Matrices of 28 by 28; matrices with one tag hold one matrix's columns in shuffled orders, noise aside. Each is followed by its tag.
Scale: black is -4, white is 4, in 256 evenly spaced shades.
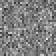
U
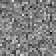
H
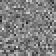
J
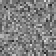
H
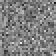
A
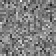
H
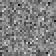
A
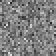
A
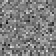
J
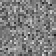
A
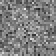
U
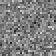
J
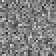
H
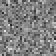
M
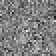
M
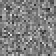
U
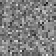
A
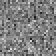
M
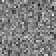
H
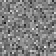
J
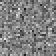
U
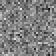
U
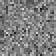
U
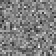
J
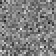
J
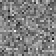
M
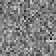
M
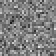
J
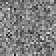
U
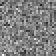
A
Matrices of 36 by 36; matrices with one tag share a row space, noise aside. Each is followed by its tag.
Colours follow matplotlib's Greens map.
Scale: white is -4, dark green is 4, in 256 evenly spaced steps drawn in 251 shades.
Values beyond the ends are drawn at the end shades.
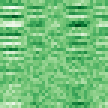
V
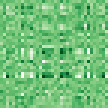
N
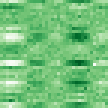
V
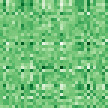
N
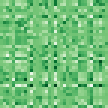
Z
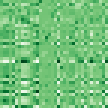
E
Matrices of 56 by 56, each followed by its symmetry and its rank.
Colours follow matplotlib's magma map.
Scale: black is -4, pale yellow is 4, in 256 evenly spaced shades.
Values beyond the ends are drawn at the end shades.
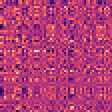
neither, rank five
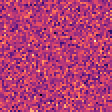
antisymmetric, full rank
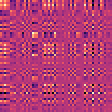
symmetric, rank two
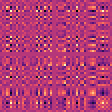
symmetric, rank two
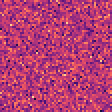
neither, full rank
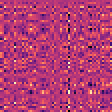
neither, rank three
